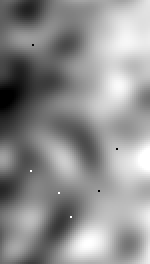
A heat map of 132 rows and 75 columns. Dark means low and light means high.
Stripes: none. Lone odd cells: 6, 3 higher and 3 lower than their neighbours. Slope: up to the right.
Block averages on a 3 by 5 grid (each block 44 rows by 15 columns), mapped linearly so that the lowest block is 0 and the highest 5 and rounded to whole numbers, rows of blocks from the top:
01245 / 02234 / 22344
